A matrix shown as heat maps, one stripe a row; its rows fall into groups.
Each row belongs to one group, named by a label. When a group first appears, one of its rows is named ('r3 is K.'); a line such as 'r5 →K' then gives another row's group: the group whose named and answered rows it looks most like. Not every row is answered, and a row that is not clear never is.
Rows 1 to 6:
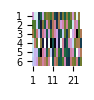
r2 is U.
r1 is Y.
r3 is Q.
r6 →Y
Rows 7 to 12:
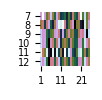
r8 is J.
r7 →Y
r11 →Q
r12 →Y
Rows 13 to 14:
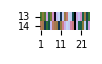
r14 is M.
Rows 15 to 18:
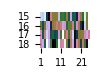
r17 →J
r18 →J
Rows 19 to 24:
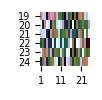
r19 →Y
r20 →J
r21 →Y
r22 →Q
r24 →U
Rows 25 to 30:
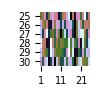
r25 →M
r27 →Q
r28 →M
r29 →M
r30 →Q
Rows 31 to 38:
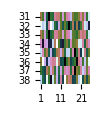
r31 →U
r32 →Y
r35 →M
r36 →Y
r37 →M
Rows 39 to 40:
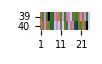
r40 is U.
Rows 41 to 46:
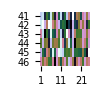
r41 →M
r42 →Y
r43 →M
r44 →M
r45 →J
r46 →Q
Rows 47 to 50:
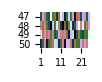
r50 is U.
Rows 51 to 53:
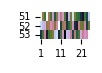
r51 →J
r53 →U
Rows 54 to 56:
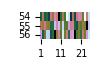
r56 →J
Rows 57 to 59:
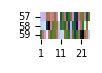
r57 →Y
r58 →Y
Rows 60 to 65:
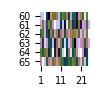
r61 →U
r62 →U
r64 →Q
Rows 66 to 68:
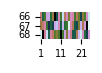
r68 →Q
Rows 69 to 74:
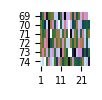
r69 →U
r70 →Q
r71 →M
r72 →U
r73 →Q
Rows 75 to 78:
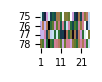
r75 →J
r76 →U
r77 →Y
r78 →U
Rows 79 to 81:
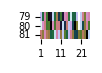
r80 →Q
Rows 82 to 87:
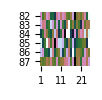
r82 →J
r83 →M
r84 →U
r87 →M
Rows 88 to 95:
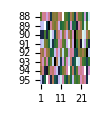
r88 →J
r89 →Y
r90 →M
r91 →M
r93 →Q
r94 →M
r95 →J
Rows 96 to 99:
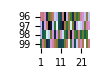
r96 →U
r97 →Q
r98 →J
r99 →M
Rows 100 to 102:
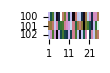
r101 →J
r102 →M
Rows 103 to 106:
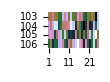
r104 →J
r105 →Y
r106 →M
